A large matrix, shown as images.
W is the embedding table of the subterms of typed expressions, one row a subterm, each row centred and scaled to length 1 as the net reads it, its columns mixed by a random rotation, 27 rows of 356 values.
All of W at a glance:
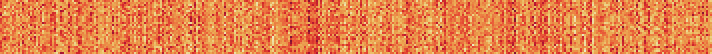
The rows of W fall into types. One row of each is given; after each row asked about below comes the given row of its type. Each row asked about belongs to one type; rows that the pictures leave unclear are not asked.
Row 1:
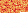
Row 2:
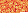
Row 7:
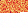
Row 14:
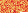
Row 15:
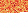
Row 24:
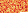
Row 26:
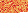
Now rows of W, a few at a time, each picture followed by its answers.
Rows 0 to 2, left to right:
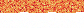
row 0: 24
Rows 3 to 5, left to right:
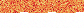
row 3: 14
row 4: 1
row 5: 26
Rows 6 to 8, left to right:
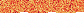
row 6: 14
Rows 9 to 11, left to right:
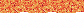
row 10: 15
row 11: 2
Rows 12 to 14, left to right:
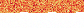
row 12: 15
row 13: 1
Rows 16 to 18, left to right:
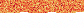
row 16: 15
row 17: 26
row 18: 1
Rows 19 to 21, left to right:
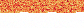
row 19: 15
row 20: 1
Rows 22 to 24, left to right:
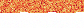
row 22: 7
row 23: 2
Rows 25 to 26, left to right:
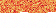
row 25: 14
